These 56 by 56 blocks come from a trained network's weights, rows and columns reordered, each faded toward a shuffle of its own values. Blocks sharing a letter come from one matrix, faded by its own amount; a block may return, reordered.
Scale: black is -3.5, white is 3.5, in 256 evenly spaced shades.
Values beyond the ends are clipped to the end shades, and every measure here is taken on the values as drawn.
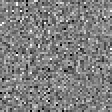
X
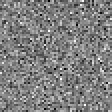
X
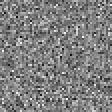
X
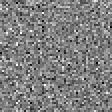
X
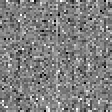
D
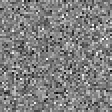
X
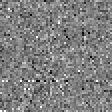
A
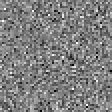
X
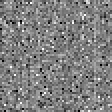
D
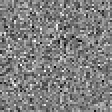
X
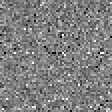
A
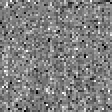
D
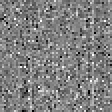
D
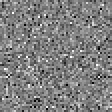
A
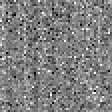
D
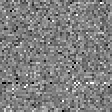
A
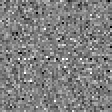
A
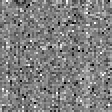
D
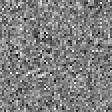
X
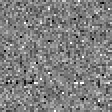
A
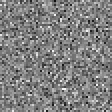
X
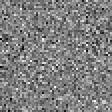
X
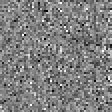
X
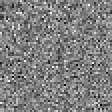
X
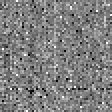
D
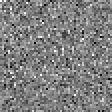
A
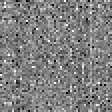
D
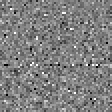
A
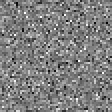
A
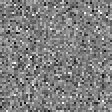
A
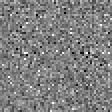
A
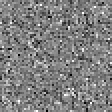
A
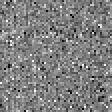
D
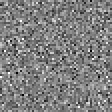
X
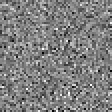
X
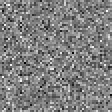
X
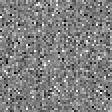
D
